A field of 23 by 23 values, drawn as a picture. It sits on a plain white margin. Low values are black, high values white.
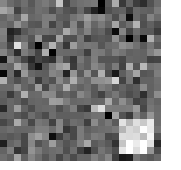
Mirror symmetry: none. Stripes: none. Odd patch: higher, in the bottom right. Ninth with the highest average: bottom right.
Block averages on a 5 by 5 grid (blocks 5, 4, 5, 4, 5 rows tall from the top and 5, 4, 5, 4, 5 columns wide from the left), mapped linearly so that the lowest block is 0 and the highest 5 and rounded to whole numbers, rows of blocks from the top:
11100 / 00010 / 11111 / 01122 / 11015
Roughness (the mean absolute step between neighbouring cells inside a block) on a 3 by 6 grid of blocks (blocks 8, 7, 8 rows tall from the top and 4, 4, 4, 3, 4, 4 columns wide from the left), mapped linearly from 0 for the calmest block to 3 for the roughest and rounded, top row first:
211121
212021
100132
